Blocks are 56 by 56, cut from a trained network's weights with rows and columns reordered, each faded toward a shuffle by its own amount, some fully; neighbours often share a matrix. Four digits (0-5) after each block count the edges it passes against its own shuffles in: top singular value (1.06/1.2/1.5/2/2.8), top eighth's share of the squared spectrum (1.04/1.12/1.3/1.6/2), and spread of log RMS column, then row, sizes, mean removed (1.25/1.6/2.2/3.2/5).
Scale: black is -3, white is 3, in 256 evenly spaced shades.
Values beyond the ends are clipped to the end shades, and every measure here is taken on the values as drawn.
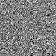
3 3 1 2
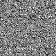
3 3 0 1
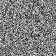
3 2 0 0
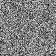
0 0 0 0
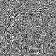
3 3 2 1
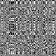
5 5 3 3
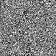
2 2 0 0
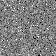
1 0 0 0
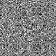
3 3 1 1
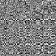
4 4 2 3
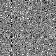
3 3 1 1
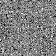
2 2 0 0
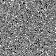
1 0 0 0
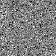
2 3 1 1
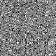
3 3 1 1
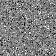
0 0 0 0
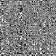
3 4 2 2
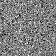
2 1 0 0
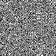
2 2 0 0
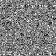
3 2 0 1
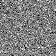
2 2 0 0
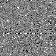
3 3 1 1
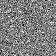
1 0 0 0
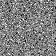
0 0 0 0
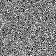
1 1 0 0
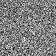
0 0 0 0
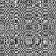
5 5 3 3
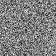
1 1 0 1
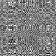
4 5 2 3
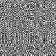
4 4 2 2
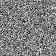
0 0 0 0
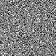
3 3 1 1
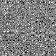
3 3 1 2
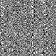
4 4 2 1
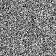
2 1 0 0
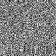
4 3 1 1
